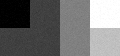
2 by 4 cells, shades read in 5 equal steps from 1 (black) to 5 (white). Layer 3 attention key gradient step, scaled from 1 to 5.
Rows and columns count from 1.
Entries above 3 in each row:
1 1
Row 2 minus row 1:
1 0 0 -1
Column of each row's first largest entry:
4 4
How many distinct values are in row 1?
4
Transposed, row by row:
1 2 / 2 2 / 3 3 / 5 4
